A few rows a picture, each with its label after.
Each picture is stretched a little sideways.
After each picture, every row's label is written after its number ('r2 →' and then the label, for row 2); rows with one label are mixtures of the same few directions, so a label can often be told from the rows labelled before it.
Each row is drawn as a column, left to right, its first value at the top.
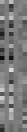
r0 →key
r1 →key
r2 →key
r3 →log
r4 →key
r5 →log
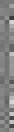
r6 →log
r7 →log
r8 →log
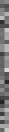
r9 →log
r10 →key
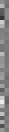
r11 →log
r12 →log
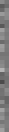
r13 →key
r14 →log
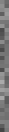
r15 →key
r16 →log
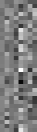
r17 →log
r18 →log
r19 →log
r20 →key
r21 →key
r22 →key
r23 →key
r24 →log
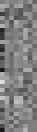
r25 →key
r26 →log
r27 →log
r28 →log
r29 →log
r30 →key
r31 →key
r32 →key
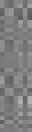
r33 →log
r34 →log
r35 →log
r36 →log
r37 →log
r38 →log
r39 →log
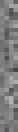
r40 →log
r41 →key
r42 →log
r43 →key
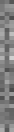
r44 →key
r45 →key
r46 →key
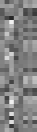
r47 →log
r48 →key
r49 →log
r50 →key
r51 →log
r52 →log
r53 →log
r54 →log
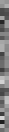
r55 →log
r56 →log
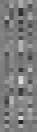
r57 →key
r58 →log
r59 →log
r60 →key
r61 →log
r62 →log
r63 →key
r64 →log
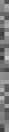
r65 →key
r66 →key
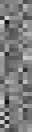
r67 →log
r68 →log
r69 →key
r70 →key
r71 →key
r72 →key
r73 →key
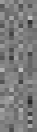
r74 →key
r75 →log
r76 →key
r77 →key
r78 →key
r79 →key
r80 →log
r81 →key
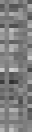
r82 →key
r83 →key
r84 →key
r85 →key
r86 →log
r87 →key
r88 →key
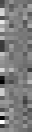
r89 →log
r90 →log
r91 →key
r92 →log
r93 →key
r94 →log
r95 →key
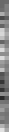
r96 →key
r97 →key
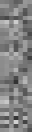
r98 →log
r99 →log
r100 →key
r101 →log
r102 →key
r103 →log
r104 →key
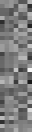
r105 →log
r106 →log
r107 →log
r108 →key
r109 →key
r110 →key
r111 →key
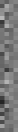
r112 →log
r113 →key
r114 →key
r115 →key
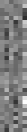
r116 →log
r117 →key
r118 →key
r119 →log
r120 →key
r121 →log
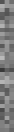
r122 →key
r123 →log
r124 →key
